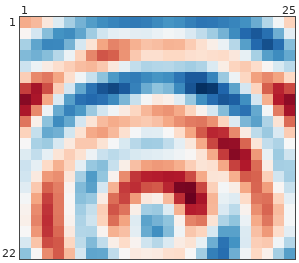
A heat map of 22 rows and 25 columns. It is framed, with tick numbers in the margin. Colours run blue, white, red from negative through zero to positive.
Rings spread out from the bottom middle. The ninth with the highest average is the bottom middle. No row or column stands out.
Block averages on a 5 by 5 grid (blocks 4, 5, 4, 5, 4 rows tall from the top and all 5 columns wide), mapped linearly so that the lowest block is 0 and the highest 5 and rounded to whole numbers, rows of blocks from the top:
1 2 2 1 0 | 4 1 1 0 4 | 2 3 2 5 2 | 4 2 5 4 4 | 4 2 2 1 3
